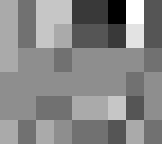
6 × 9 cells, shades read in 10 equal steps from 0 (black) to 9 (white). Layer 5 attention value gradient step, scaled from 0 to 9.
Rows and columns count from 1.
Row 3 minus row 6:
0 1 -1 -1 1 1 2 -1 0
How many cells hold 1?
0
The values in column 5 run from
2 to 6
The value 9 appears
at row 1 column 8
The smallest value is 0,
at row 1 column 7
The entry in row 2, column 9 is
3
